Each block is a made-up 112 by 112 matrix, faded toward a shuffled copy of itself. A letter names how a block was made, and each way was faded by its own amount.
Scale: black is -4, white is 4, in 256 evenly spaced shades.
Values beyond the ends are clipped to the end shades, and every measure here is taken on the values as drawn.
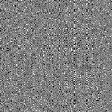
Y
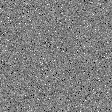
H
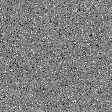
H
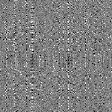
Y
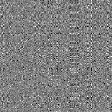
Y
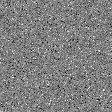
H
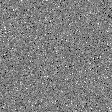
H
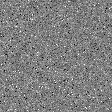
H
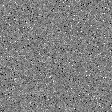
H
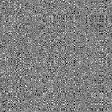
Y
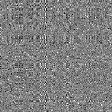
Y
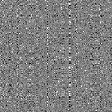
Y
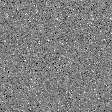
H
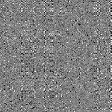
Y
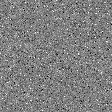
H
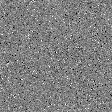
H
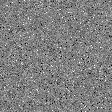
H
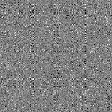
Y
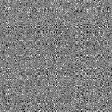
Y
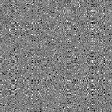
Y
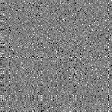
Y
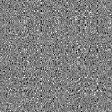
Y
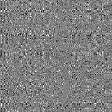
Y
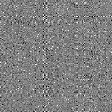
Y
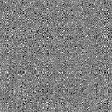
Y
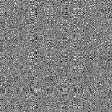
Y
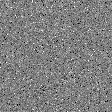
H
